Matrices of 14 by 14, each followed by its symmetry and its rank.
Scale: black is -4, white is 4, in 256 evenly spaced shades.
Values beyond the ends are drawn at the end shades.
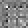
symmetric, rank three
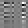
neither, rank one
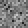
symmetric, full rank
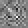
symmetric, rank three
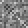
symmetric, full rank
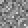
symmetric, full rank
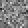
neither, full rank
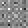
symmetric, rank three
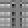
neither, rank one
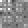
symmetric, rank three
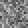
neither, full rank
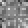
symmetric, rank three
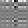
neither, rank one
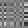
neither, rank one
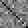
symmetric, full rank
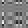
neither, rank one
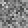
symmetric, full rank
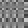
neither, rank one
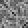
symmetric, full rank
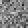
neither, full rank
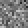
neither, full rank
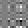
neither, rank one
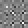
symmetric, rank three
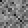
symmetric, full rank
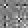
symmetric, rank three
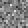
neither, full rank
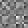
symmetric, rank three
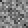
symmetric, full rank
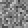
neither, full rank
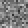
neither, full rank
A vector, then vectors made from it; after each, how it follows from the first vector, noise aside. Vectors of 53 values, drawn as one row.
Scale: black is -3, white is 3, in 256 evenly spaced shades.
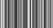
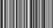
sign-scrambled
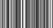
reversed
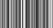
reversed
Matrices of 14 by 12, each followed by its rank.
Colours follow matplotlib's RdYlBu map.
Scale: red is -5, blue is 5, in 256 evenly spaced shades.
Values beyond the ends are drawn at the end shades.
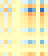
one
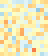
full rank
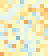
full rank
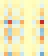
one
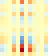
one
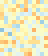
full rank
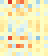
two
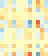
two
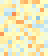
full rank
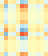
one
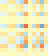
one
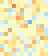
full rank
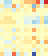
two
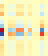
one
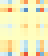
one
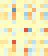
two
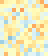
full rank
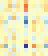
two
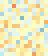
full rank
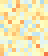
full rank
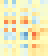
two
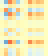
one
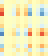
one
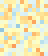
full rank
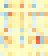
two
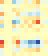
two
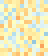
full rank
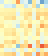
two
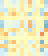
two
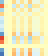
one
